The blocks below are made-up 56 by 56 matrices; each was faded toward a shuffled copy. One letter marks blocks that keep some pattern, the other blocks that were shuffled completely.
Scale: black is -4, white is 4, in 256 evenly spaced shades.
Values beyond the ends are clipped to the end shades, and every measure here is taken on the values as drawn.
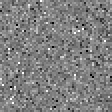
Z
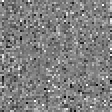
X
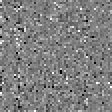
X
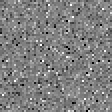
Z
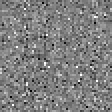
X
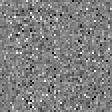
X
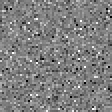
Z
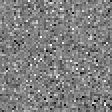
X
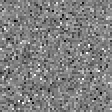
Z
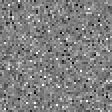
Z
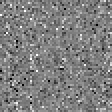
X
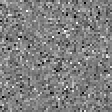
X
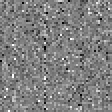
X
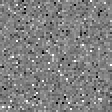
Z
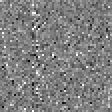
X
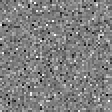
Z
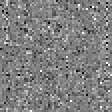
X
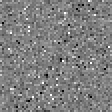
Z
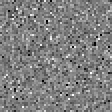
Z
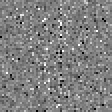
X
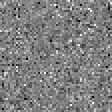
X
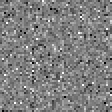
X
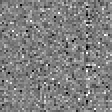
X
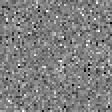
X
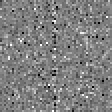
X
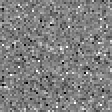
Z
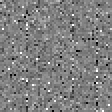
X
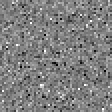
Z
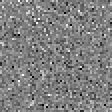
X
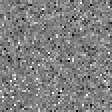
Z
